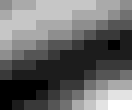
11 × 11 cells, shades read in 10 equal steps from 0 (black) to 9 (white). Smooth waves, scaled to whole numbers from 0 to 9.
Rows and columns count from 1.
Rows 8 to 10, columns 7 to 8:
1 2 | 2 4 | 4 6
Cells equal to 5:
11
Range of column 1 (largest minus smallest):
7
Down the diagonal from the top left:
5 7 7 6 3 1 1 2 5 8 9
